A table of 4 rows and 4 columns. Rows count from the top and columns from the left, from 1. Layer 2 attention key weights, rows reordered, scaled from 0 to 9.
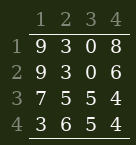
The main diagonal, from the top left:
9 3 5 4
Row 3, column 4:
4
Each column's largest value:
9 6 5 8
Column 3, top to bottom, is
0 0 5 5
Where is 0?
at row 1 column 3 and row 2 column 3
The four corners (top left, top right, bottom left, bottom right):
9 8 3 4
